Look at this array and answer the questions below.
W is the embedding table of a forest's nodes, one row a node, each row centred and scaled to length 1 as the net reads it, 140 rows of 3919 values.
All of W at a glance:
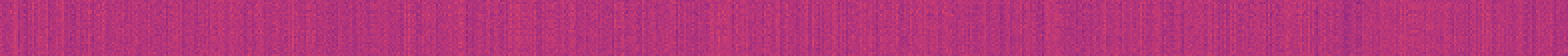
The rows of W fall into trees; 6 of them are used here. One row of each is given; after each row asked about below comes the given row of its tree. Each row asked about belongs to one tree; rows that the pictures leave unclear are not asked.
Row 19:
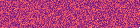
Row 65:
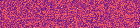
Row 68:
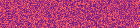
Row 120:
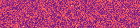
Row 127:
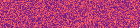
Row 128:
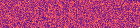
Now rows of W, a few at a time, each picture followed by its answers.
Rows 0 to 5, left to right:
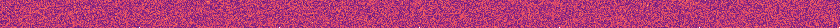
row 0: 19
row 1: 127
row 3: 68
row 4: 68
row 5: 65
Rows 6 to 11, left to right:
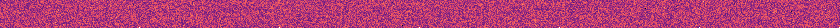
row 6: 65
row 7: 68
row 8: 128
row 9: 128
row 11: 65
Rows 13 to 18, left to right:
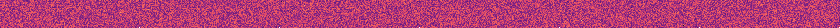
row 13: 19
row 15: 19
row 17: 68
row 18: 65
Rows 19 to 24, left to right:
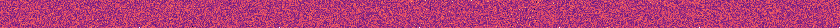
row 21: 19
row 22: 65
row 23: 68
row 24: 19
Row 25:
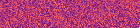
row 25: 68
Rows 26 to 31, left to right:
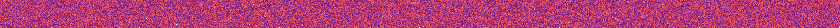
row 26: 127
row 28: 68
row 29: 68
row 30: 120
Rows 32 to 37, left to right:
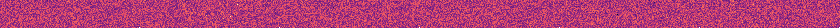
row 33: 120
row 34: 68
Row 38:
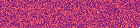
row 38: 19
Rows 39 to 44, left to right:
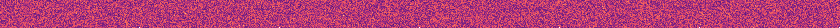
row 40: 128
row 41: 68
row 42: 68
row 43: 127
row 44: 19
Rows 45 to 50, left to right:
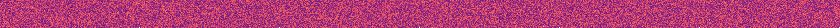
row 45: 68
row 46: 19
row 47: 68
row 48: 19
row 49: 19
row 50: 19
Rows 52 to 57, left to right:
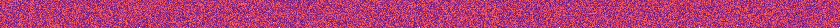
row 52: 19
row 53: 128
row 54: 65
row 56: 68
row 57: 19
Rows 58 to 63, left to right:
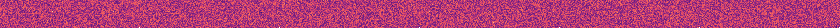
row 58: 68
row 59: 68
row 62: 65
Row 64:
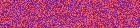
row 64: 127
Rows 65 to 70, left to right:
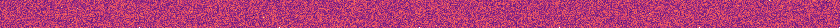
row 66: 65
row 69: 65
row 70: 127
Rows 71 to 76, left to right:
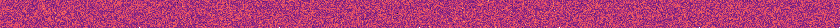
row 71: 120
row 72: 127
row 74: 128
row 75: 19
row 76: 19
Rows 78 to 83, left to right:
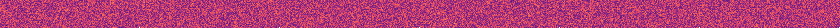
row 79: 19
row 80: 19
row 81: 127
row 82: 19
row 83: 19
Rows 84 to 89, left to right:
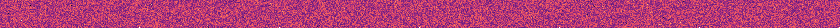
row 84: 68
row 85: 120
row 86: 120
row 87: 68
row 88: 127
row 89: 128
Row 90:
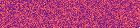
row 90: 19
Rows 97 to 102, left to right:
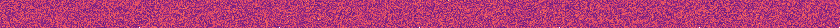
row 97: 68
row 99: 68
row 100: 19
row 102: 68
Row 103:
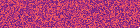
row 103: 128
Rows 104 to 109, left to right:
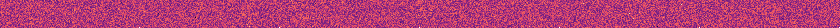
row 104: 19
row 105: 68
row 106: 68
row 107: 68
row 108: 65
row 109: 19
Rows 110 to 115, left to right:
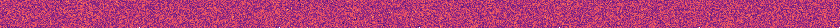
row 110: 127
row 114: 128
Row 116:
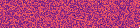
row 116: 68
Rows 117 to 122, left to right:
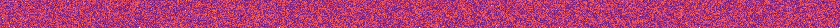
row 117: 68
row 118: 65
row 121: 19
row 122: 127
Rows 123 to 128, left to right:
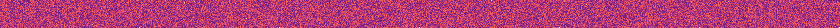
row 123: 19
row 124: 127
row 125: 19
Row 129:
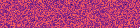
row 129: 127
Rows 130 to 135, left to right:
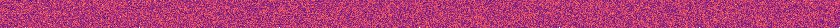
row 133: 68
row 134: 19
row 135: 68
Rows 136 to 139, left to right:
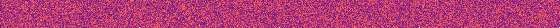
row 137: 120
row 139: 19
